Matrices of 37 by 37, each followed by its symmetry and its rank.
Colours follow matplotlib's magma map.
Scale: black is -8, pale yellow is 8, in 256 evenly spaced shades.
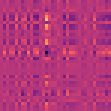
neither, rank two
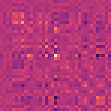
symmetric, rank three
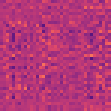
neither, rank five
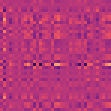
neither, rank two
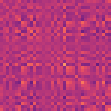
symmetric, rank three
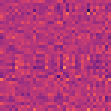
neither, rank five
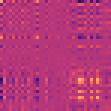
symmetric, rank two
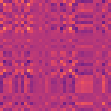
symmetric, rank two
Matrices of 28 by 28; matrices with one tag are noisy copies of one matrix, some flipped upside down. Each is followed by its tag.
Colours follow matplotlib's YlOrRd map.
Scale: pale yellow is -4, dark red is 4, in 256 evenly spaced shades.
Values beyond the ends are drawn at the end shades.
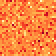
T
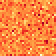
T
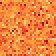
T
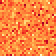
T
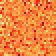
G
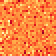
G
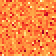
T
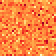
T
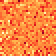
G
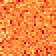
G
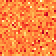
T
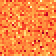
T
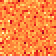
G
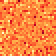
G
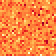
T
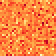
T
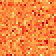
T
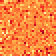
G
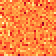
G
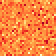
T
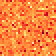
T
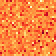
T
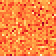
T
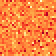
T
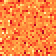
G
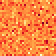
T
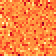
G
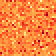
T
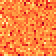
G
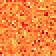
T
